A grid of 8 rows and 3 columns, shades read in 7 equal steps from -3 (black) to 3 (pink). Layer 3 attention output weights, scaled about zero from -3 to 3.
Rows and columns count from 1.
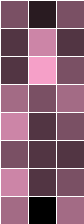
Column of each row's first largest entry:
1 2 2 1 1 1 1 1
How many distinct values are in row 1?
2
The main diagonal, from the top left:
0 2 0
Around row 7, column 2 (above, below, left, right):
-1 -3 2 0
